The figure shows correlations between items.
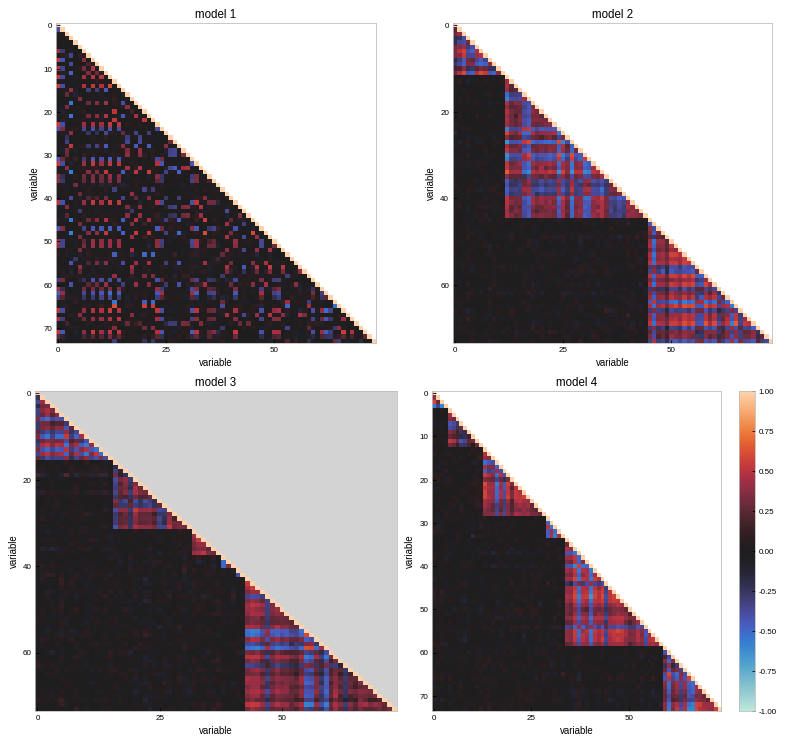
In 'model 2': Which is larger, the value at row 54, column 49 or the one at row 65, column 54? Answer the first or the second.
the second
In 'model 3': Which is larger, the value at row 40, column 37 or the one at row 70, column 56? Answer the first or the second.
the first
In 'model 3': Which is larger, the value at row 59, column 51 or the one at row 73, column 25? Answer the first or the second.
the second
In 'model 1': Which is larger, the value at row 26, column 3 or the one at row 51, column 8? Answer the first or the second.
the second
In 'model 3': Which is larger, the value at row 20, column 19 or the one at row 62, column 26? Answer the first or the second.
the second
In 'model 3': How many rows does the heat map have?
74
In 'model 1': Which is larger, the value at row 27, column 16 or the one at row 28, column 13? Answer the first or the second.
the second
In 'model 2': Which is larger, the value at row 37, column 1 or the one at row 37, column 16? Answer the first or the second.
the second
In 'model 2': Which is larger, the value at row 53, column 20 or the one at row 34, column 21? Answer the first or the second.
the second
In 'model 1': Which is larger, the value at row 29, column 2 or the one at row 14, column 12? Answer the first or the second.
the second
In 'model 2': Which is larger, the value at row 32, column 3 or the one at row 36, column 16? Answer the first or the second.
the second
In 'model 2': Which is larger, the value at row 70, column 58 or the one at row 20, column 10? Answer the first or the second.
the second
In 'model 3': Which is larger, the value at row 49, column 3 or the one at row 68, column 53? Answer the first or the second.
the second
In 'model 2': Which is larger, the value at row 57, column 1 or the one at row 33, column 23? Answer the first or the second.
the second
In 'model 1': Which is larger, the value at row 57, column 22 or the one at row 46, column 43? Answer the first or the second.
the first
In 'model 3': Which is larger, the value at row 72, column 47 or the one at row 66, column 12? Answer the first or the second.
the second
